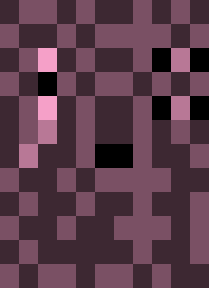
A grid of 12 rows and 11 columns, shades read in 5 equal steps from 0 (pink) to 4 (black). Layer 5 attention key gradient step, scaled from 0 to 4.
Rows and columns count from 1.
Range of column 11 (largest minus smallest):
2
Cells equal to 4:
7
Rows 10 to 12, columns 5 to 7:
3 3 2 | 3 3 3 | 3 2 2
